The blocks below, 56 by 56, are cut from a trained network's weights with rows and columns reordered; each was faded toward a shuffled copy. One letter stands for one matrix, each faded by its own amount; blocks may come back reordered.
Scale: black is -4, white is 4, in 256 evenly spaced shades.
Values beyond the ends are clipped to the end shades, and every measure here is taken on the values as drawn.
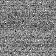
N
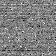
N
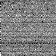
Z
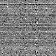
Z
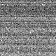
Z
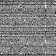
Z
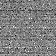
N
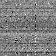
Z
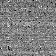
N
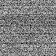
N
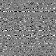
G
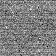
N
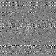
G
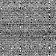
Z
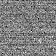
N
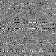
G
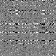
G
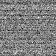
N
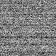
N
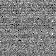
N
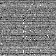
Z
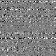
G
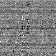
Z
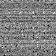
Z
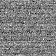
N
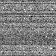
Z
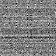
Z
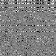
G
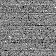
N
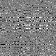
G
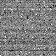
N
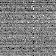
Z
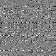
G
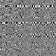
G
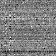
Z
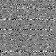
G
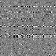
G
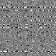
G
